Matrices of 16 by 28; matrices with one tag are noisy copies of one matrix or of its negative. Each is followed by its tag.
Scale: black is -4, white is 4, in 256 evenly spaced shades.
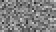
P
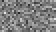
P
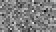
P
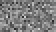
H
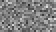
P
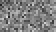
H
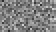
P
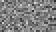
P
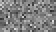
H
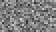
P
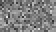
H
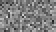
H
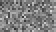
H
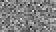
P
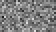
P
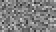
P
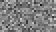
P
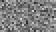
P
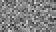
P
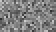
H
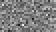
P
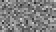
P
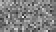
H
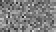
H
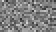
P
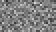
P
